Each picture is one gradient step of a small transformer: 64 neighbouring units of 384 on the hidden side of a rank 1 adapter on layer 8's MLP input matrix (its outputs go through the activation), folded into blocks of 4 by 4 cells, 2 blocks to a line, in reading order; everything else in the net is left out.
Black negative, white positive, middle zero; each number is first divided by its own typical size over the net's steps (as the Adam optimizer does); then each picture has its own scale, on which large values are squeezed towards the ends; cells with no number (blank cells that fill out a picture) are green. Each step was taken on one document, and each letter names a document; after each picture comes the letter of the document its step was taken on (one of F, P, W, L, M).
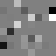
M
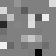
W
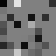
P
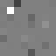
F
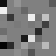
P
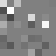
F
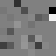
M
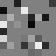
W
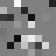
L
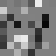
P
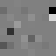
M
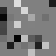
L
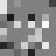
P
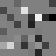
W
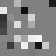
L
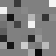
W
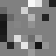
L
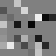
W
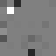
F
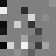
P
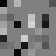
P
